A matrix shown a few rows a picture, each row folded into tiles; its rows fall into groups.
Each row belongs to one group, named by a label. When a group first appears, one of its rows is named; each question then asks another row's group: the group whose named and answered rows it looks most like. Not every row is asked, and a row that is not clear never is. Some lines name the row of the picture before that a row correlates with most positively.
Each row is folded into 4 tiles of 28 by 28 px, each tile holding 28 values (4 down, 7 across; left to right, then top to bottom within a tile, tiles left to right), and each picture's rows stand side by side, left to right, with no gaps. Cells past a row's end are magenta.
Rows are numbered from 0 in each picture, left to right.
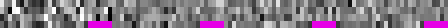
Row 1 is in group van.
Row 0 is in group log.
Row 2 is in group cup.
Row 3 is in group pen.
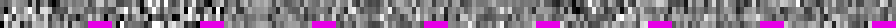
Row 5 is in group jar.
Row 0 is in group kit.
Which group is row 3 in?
log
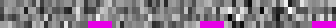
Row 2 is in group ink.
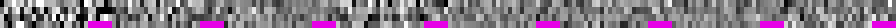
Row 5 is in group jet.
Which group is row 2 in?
kit
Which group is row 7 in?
jar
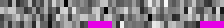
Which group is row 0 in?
ink
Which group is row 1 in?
cup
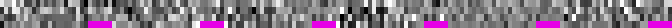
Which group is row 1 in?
jar
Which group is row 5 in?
ink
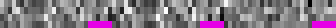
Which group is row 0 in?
log
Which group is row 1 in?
log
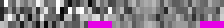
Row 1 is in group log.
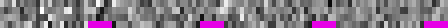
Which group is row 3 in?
pen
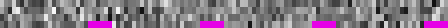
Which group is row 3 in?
pen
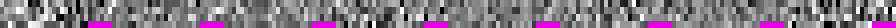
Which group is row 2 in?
log
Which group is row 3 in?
ink
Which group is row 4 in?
pen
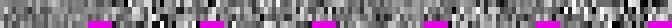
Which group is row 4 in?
kit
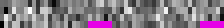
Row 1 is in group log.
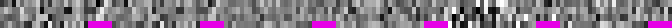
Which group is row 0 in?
pen
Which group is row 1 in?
pen
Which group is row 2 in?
cup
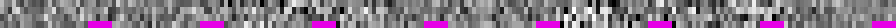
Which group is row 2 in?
jet
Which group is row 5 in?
kit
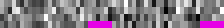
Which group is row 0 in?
log
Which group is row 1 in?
van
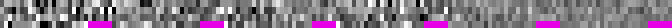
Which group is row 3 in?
van
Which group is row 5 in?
jet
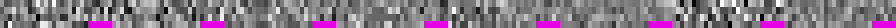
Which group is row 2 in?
log
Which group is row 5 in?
van
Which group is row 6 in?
ink
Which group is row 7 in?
jet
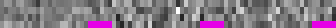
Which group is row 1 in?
ink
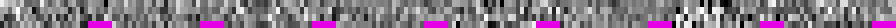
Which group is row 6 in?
kit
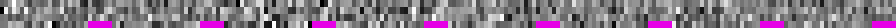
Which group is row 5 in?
van
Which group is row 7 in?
jet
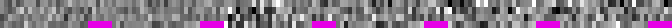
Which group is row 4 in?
jar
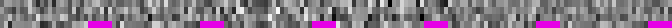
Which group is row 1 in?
cup
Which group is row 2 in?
log
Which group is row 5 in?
cup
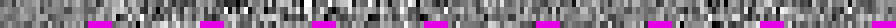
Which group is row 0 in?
pen
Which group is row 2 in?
jar
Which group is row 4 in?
cup
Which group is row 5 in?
pen
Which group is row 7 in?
ink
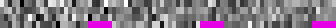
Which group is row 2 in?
jet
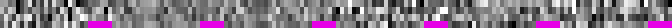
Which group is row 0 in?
ink
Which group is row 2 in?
log
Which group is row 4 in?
jet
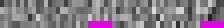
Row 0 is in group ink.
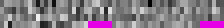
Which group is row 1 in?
jet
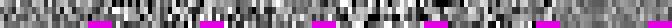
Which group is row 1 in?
ink
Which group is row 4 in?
pen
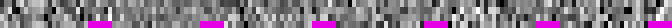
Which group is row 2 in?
jar
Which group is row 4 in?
kit
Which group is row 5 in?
pen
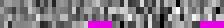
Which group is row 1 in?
ink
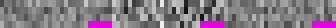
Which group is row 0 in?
jar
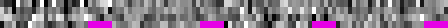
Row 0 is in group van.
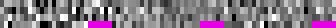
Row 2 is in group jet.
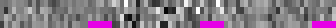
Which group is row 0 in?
kit
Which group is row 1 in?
van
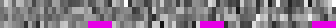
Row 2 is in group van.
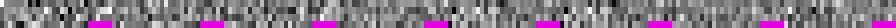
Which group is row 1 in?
cup
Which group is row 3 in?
jet
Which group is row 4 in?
kit
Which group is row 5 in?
kit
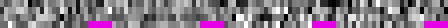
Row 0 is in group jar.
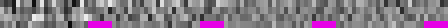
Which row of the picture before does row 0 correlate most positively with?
3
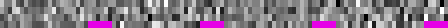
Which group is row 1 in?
cup
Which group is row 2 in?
pen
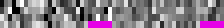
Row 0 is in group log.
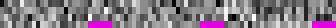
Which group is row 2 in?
jet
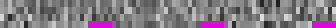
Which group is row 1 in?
log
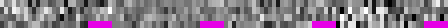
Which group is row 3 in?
kit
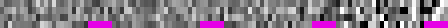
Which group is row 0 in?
cup
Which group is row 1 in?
log
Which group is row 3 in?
pen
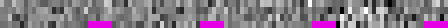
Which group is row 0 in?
van
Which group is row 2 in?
jar
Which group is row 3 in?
kit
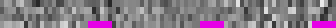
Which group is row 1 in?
kit
